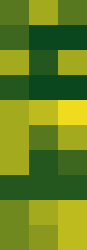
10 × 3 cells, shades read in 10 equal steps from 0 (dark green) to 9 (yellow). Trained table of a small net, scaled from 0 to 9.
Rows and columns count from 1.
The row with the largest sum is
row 5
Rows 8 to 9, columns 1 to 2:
1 1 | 4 6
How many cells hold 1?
6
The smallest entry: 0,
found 4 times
